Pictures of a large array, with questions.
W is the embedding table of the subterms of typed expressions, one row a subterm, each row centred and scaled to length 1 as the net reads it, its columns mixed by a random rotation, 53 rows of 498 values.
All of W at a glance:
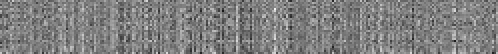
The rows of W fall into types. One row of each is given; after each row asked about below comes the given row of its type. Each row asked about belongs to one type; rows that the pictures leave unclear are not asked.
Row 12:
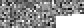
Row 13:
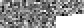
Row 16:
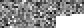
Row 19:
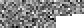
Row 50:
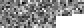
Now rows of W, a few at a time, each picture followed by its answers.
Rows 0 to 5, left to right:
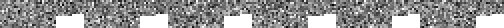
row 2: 50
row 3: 12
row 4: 50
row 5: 16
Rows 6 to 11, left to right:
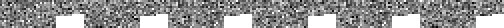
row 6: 12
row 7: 19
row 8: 13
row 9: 50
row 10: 13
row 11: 19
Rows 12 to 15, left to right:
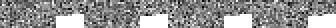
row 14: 13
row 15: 16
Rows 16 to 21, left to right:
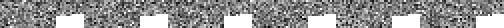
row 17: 16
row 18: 50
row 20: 12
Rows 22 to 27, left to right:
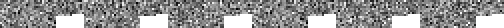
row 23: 19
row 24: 12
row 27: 16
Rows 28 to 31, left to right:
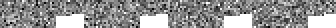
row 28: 16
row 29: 12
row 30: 13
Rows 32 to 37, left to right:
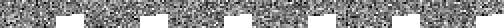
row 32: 16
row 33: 19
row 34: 16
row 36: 12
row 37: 13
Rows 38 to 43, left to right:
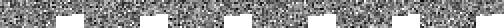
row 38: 13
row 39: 16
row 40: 12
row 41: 12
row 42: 50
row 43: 16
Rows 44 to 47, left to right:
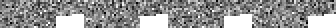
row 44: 16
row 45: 19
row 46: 50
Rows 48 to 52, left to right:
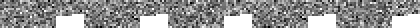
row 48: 50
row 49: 19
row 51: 19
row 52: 13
